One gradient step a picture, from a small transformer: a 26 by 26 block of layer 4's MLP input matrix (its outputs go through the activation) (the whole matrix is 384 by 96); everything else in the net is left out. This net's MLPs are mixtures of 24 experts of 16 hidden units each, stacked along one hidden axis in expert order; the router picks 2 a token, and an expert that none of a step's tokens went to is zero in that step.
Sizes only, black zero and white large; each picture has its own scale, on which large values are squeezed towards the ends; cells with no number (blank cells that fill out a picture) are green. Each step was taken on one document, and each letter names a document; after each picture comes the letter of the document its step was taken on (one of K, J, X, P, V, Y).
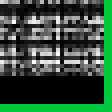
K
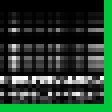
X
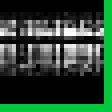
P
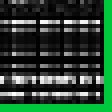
X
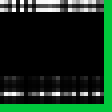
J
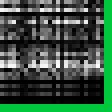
K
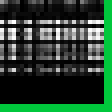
P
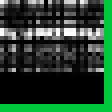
P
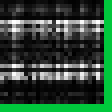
X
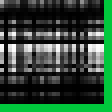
P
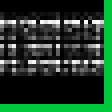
K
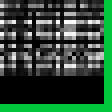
P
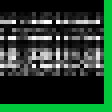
K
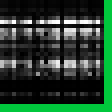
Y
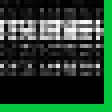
Y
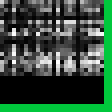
P
